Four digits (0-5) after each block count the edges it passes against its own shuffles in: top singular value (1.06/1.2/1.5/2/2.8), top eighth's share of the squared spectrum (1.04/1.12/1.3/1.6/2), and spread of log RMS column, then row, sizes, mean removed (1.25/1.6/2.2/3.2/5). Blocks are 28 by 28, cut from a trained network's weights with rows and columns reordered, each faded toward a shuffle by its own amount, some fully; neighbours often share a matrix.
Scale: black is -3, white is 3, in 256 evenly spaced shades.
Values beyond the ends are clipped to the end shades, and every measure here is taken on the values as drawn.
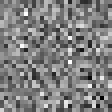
2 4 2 2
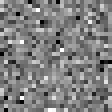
0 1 0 0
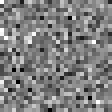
0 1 0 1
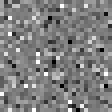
0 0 0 0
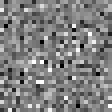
0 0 0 0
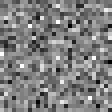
0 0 0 0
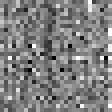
2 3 0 1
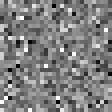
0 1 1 0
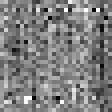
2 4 1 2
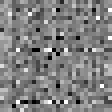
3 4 0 2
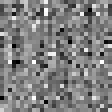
2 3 0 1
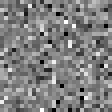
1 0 0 0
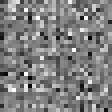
3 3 0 2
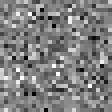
1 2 0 1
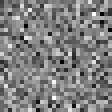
0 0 0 0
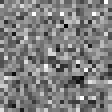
0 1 0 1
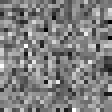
2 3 1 1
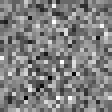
1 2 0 0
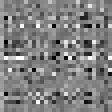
3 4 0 3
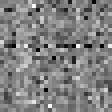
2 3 0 1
